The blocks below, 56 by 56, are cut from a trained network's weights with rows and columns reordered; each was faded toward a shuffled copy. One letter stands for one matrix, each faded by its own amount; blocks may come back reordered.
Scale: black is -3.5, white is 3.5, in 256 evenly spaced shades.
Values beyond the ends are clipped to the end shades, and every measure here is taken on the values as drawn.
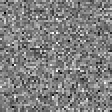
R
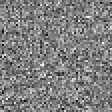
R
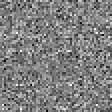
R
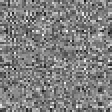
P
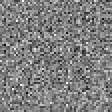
R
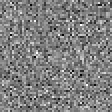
R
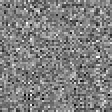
R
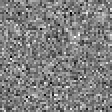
R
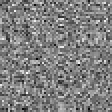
P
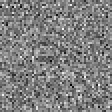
R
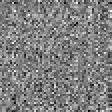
P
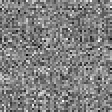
P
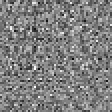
P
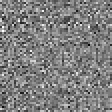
P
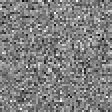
R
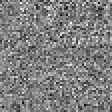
R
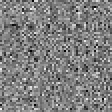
P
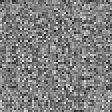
P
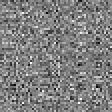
P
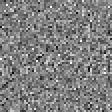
R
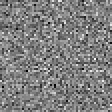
R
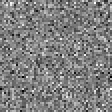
R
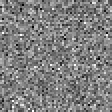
R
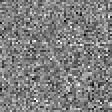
R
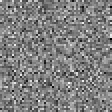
P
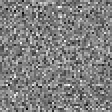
R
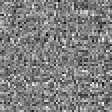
P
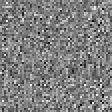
R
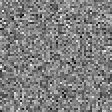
R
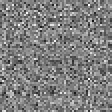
P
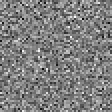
R
